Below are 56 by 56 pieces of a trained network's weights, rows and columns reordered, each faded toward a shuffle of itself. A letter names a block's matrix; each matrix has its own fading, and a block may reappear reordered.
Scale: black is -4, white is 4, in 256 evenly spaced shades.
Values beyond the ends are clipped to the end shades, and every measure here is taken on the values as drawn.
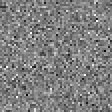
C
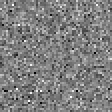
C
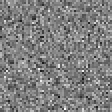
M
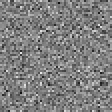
M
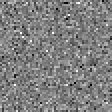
C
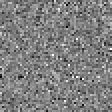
C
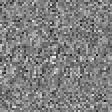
M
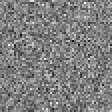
M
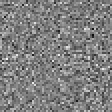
M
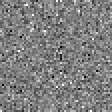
C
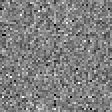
C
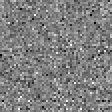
C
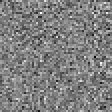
M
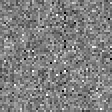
C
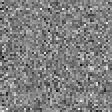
M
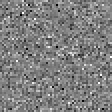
C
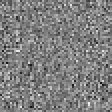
M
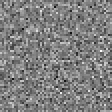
M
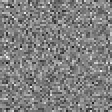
M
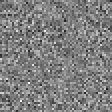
M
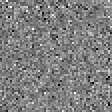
C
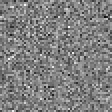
M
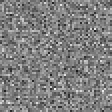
M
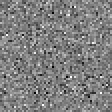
C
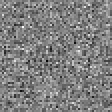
M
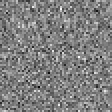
M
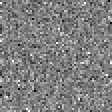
C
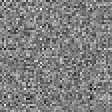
M
